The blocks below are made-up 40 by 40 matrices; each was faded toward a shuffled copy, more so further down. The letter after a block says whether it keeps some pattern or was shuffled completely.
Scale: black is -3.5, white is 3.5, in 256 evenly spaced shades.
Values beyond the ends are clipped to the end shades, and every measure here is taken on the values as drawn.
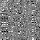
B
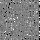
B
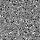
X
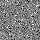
X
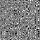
B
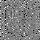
B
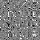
B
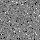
X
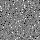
X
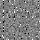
B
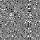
B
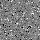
X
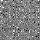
B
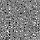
B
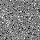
X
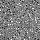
X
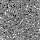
X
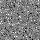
X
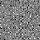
B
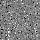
X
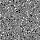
X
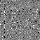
B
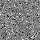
X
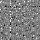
B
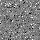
X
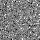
X
